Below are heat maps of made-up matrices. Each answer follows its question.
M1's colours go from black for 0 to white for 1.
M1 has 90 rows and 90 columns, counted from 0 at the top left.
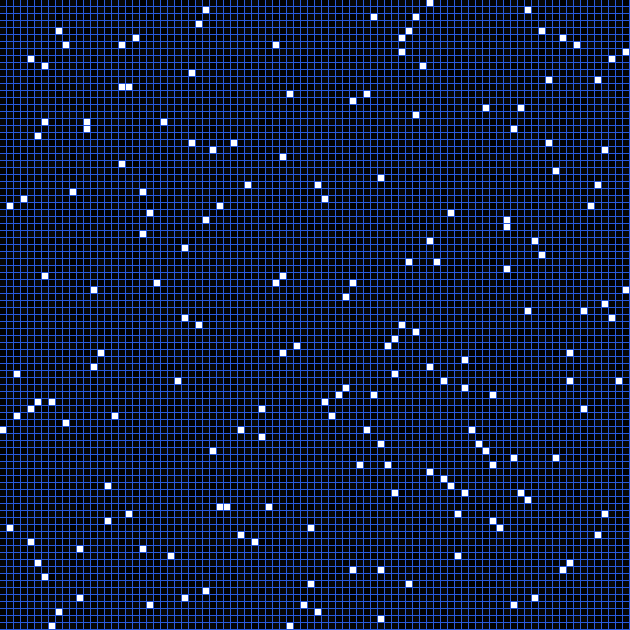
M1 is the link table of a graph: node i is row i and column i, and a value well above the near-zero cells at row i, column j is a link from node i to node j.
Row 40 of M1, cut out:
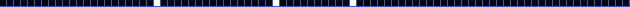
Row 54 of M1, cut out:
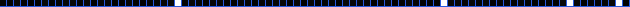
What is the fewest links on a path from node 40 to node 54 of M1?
3
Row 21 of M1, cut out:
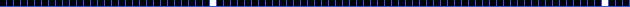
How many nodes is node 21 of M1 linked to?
2
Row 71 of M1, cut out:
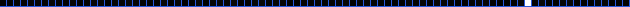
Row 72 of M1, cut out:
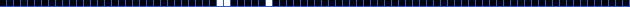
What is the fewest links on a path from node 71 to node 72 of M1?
5
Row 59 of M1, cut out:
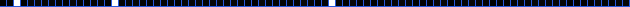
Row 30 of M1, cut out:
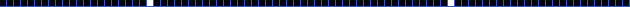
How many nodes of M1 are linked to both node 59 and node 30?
0
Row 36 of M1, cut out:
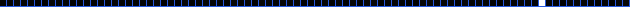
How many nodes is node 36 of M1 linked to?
1
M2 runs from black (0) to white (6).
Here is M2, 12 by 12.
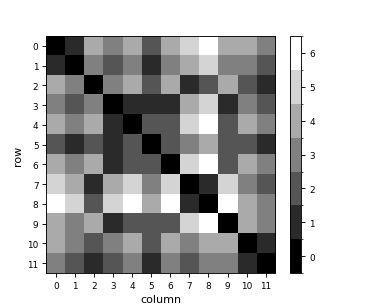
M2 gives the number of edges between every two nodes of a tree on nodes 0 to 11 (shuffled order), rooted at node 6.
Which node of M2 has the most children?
3
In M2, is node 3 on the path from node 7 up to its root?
yes
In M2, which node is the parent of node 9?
3
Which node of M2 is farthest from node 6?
8
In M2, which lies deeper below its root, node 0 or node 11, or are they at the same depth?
node 0
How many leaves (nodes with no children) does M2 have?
5
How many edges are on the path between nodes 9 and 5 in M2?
2
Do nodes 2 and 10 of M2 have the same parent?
yes
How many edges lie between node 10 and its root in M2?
4
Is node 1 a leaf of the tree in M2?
no
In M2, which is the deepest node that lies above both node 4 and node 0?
3
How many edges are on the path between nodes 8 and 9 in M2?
6
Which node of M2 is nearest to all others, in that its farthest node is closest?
11
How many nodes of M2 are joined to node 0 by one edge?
1
